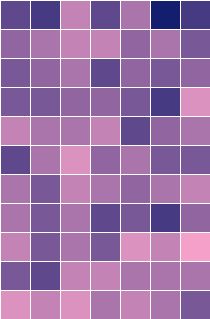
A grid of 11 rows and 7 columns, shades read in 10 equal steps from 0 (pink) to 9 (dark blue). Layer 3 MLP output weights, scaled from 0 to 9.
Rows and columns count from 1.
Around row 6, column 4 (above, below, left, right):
2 3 1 3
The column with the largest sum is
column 6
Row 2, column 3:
2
